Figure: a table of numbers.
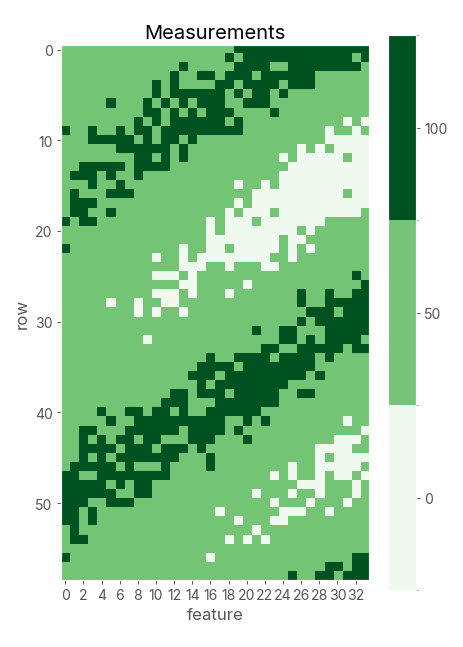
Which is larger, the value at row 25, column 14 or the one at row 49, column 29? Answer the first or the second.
the second
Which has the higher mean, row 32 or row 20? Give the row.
32
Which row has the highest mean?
0
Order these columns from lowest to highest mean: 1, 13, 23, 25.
25, 23, 13, 1
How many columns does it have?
34
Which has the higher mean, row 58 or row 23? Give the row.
58
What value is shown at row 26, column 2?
50
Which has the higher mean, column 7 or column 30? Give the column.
7
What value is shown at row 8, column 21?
50
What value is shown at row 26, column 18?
50
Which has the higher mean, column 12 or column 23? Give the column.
12
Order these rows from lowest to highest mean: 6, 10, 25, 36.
25, 10, 6, 36
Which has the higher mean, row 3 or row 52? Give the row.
3
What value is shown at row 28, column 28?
50
